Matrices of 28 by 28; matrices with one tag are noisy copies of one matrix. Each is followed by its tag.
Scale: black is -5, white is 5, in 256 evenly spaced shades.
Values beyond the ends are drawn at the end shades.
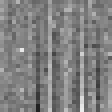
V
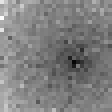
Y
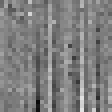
V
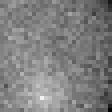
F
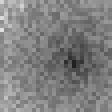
Y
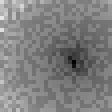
Y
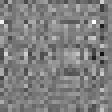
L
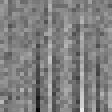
V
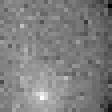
F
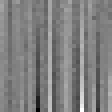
V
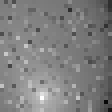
F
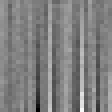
V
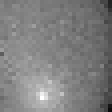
F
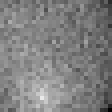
F
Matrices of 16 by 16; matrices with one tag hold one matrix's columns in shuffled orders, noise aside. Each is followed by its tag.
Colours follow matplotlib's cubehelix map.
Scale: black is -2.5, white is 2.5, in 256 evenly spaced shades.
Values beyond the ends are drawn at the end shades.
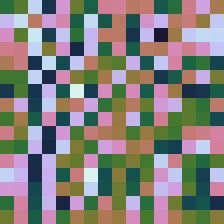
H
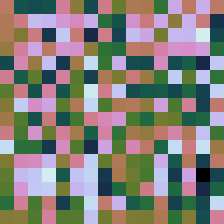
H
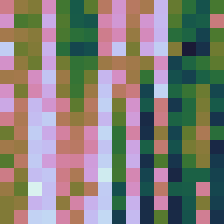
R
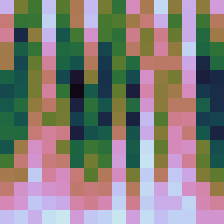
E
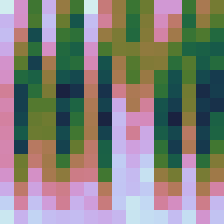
E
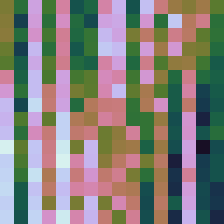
R
